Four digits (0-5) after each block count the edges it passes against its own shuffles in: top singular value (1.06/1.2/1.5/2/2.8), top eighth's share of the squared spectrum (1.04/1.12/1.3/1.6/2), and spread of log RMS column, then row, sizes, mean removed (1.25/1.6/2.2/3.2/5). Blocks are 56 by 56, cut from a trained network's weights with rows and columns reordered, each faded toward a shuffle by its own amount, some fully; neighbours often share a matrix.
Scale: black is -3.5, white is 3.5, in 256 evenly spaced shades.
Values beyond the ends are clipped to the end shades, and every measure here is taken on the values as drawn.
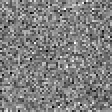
2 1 0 0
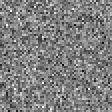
0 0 0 0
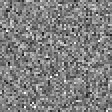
0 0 0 0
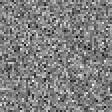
0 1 0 0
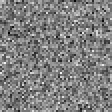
2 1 0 1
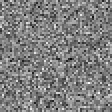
2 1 0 0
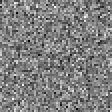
0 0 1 0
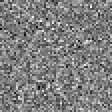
2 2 0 1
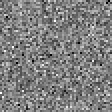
0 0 0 0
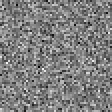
0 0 0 0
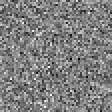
0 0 0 0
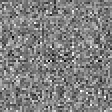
3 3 1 1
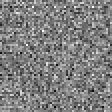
3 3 1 2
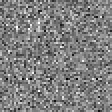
3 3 1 1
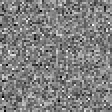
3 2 0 1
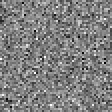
2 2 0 0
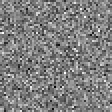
0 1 0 0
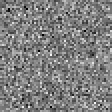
2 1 0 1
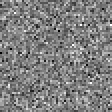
1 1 0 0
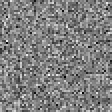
3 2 0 1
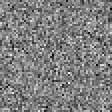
1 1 0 0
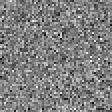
2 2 0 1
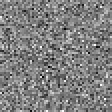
2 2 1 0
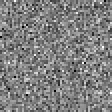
1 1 0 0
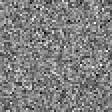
1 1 0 0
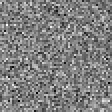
1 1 0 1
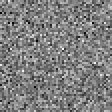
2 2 0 0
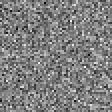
1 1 0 0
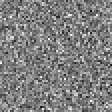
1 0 0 0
